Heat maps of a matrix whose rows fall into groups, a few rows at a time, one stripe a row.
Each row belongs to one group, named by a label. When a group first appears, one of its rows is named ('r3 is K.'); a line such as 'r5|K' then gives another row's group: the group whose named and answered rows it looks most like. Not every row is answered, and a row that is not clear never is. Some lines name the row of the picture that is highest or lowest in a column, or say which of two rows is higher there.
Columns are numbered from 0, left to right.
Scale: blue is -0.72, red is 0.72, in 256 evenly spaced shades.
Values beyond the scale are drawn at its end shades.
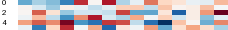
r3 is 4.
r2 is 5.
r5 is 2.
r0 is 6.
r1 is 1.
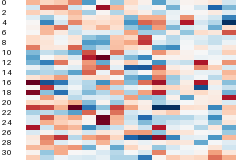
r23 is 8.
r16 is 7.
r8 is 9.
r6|5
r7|9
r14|6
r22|6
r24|8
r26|1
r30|2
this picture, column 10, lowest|21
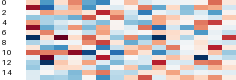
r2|8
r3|6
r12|2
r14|4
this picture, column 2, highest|7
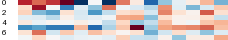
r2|1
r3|1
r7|5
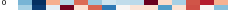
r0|2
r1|2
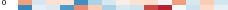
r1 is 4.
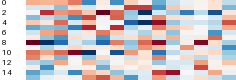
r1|1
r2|8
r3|6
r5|6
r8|7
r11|7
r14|4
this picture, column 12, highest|8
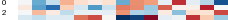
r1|1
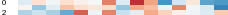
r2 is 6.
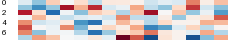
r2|7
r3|5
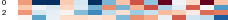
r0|1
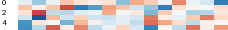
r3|2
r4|4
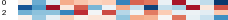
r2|6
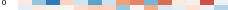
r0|1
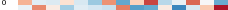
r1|5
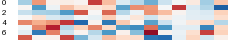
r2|6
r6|2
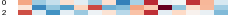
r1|4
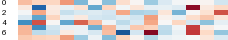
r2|5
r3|2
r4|4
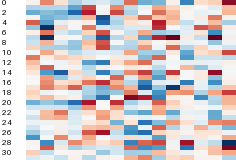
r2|6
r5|2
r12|9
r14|1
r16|8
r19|9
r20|6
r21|6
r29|5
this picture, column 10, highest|7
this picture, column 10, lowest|17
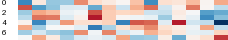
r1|7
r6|6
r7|5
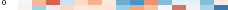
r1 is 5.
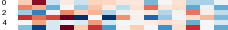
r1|7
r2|2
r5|2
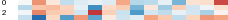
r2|8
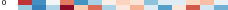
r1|2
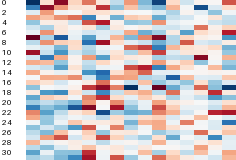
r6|5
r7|7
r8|8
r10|7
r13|1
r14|9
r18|1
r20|6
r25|6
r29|2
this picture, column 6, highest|21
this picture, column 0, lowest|0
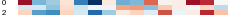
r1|1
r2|1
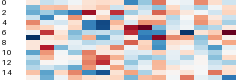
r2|6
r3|2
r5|9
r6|5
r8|9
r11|8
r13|6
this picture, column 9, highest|7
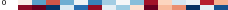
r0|2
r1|7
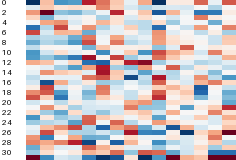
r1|8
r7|6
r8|6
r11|6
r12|9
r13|4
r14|8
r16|2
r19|7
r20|1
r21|5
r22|1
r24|6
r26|5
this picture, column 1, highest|2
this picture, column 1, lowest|16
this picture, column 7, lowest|15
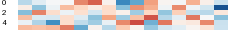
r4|1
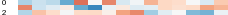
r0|6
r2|9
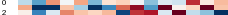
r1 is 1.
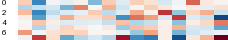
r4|5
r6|8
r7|5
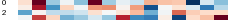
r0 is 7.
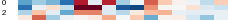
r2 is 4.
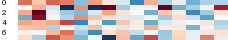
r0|8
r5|7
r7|2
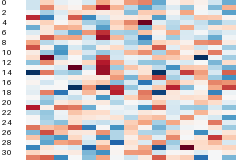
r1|8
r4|9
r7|8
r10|1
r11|7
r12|8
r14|8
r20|2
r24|1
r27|1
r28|2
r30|9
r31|7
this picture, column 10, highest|17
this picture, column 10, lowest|13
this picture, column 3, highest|13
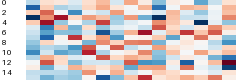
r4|7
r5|2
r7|2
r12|5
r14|6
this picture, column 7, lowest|13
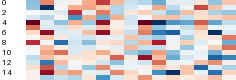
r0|8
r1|2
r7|5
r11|9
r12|2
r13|7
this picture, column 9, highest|8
